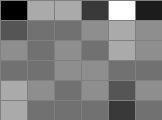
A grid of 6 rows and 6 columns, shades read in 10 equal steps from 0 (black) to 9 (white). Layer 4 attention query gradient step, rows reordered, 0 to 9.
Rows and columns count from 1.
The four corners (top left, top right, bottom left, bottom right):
0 1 6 4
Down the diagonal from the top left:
0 4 5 5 3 4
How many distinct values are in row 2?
4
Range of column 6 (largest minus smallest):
4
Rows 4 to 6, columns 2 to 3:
4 5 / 5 4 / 4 4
